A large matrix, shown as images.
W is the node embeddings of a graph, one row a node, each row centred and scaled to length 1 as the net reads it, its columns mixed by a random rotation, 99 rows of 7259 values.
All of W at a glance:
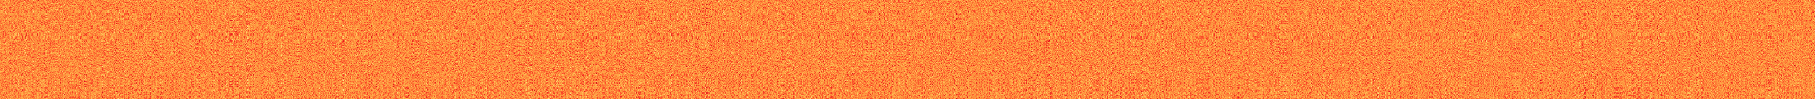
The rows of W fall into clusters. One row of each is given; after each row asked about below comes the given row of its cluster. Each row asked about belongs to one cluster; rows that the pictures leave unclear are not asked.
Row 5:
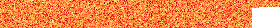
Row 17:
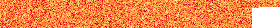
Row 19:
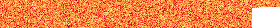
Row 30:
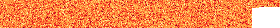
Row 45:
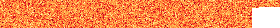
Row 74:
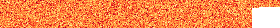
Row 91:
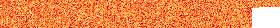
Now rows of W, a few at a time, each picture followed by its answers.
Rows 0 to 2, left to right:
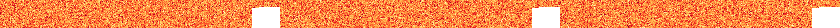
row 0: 30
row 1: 45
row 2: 19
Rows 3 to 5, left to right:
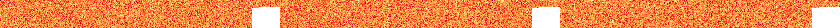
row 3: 91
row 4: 17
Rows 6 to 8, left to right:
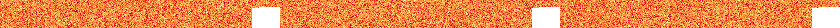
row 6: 19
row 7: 91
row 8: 17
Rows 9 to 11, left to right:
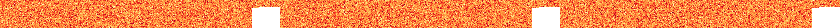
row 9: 91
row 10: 30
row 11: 30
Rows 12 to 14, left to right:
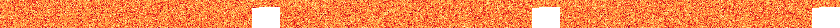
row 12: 30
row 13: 19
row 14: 19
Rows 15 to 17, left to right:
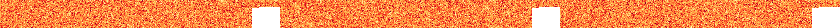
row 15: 17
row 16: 45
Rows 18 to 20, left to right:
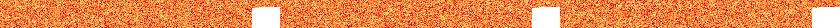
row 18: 19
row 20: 74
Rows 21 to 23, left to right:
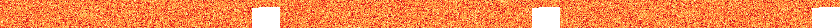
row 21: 91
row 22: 17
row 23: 91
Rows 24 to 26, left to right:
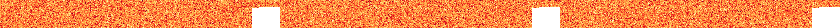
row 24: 17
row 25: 5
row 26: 5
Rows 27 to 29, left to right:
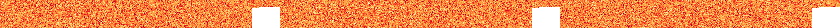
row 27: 74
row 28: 5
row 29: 19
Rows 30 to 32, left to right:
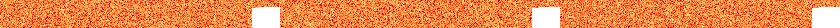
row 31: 45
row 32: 19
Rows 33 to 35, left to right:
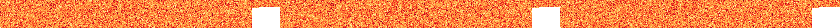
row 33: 74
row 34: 74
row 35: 74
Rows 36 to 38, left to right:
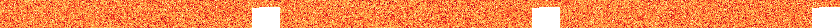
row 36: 5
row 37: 5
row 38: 5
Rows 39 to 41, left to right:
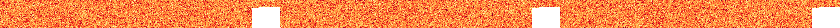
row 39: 91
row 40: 74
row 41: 74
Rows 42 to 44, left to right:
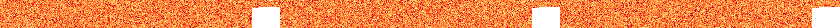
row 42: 45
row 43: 30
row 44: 19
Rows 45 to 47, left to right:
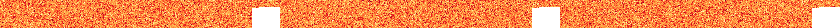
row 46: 5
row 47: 19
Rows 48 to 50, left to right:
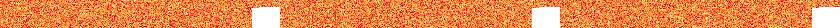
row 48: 91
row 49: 30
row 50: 45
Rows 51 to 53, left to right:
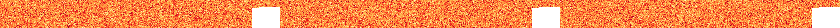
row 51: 19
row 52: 91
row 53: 91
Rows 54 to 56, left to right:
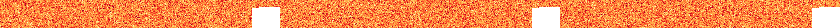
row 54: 45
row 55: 5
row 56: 19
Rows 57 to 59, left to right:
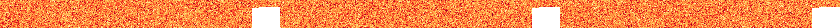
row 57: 17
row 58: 74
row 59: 19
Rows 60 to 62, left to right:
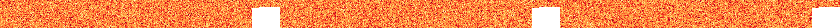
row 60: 91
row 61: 30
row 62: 45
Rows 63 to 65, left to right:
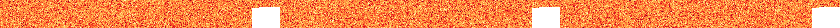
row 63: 91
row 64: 5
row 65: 30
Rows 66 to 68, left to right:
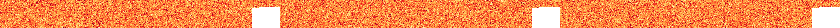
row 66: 74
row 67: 17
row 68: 91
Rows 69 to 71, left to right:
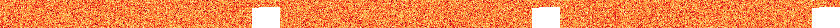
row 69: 17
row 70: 91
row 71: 30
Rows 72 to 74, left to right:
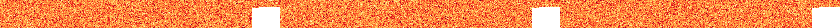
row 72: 45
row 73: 5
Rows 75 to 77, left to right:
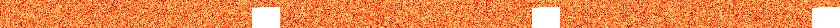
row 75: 74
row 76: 17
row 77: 19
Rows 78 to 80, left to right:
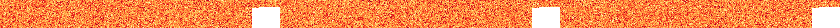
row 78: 17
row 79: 5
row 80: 5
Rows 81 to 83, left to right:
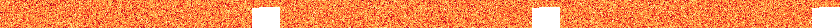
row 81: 74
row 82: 5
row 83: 5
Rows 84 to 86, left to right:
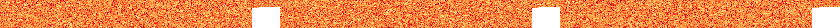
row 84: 74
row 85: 19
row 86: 74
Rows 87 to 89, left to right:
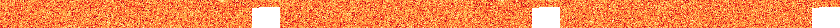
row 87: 17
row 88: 17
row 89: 5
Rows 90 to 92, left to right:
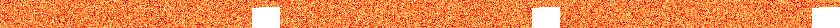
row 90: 5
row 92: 17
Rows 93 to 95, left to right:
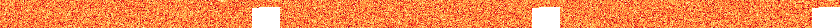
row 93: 17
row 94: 19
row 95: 45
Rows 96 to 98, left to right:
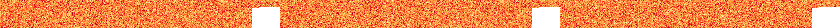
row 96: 17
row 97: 17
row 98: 19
